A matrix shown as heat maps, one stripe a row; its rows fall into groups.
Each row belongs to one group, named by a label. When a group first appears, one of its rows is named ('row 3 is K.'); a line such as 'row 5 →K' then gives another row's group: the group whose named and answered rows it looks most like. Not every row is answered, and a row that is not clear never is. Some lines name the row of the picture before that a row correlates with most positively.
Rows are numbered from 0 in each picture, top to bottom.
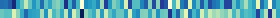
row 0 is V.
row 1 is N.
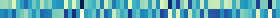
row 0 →N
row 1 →V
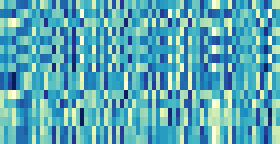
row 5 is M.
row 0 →M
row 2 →N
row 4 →V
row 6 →V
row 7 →M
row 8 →V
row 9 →V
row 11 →M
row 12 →N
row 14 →M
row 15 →M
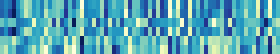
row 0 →V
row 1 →V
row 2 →M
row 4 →N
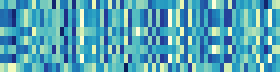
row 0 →M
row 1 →V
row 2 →V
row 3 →M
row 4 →V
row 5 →M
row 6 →V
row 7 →N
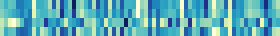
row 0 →M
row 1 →M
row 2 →N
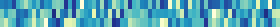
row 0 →V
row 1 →M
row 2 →N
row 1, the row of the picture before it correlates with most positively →3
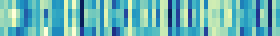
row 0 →N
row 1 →N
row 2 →N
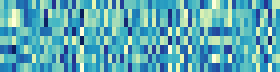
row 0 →M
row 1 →N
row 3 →V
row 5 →V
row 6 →M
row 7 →V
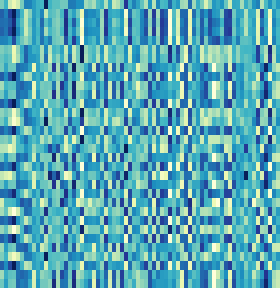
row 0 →N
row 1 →V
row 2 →V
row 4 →V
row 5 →N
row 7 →M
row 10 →M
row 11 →V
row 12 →N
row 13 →N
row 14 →V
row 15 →N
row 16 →N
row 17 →M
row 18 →V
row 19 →N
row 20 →M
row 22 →M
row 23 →N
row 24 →V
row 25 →N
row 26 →V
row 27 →M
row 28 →N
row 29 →V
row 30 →M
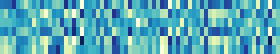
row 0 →V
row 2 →M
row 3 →V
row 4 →N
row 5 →N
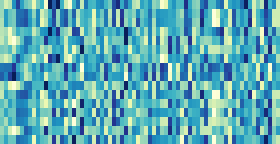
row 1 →M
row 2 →M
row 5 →N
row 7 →V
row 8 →V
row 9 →N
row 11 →N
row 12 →M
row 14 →N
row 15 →M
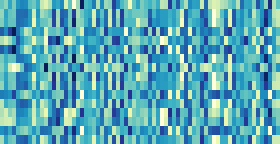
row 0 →N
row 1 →M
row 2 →M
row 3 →V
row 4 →N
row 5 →V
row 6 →M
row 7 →N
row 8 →M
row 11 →M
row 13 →N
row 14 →V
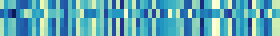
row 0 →M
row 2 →M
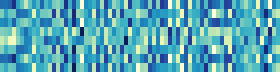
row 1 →M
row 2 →V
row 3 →N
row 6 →V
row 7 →M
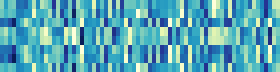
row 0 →M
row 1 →M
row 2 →V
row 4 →N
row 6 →V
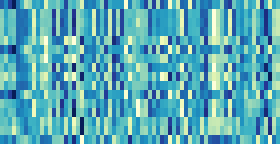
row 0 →V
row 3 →M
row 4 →N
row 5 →V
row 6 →N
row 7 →M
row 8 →N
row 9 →M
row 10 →V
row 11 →M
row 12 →M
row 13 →N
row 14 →N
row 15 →V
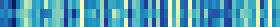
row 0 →V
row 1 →V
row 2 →V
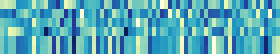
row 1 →V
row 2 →M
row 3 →N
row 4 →M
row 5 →M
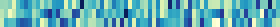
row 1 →N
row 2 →M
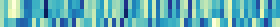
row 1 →N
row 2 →M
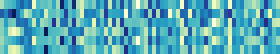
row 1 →V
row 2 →M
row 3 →N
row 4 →M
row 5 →N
